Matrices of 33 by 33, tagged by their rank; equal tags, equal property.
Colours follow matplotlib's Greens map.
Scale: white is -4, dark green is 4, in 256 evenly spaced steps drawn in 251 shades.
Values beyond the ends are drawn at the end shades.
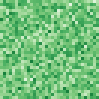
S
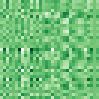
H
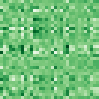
H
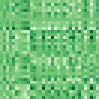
H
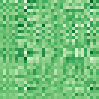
H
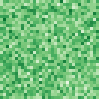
S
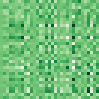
H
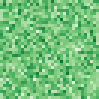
S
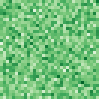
S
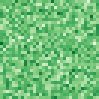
S
